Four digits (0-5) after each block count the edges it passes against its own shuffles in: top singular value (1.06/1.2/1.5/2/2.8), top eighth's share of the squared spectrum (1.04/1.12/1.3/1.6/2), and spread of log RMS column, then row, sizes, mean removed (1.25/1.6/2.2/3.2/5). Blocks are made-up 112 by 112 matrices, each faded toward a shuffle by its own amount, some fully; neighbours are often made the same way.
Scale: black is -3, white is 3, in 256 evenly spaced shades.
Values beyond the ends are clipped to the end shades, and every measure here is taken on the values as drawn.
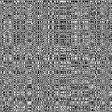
5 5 4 4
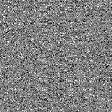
4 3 1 2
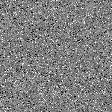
2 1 0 0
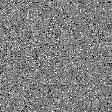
3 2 0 1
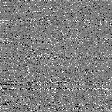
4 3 1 3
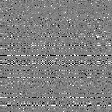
5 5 2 4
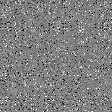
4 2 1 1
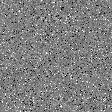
0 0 0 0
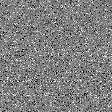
1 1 0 2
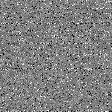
1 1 0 2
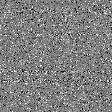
1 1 0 2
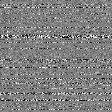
2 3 0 5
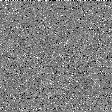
2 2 0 2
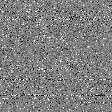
2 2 0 3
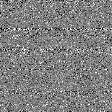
2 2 0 3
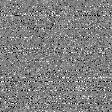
2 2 0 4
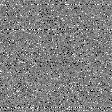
2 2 0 3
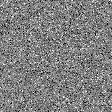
0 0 0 0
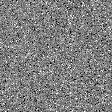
0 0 1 0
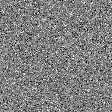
0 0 0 0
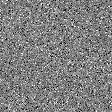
0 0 0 0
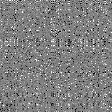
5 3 2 2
